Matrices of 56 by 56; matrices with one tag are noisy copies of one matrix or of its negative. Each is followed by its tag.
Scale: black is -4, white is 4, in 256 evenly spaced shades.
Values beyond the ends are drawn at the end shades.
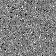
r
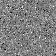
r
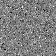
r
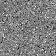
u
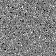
r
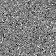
u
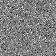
r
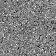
u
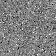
u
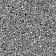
r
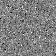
r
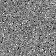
u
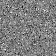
r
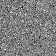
r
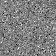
u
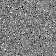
r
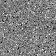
u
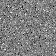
r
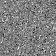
u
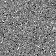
u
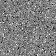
u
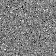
r
